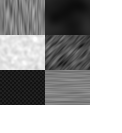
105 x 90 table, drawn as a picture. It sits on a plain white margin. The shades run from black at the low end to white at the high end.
The table splits into 3 rows of 2 panels. Panel 1,1: middling, streaked downward. Panel 1,2: very low, smooth, faint in contrast. Panel 2,1: very high, blotchy, faint in contrast. Panel 2,2: low, slanting up to the right. Panel 3,1: very low, checkered, faint in contrast. Panel 3,2: middling, streaked across, faint in contrast.
